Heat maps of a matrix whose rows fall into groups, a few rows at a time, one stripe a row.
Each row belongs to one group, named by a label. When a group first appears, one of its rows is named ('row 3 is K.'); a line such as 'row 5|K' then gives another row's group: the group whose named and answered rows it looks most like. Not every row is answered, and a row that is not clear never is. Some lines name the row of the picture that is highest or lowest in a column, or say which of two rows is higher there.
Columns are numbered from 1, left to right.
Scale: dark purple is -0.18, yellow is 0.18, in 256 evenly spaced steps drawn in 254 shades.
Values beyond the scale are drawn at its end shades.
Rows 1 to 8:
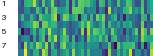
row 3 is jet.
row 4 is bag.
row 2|bag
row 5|jet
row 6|jet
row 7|bag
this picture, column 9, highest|8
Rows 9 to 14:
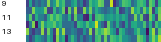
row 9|jet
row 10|bag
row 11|jet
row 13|jet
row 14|jet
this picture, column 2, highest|11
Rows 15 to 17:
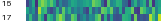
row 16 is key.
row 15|bag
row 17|jet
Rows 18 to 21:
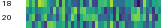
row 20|bag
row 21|jet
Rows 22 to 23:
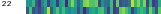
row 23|jet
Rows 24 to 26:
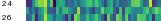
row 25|key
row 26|bag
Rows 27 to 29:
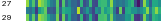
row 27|key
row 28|key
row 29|key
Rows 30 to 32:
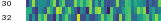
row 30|bag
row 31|jet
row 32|key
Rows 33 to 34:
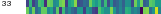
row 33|jet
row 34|key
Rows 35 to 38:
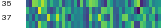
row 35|bag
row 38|key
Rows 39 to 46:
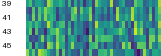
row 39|jet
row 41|bag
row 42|jet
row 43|jet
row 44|jet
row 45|jet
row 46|key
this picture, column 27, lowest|45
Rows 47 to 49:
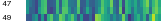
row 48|key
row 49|jet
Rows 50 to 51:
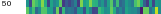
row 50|bag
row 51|key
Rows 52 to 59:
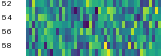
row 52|bag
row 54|key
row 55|jet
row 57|bag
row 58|jet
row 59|key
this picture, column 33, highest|55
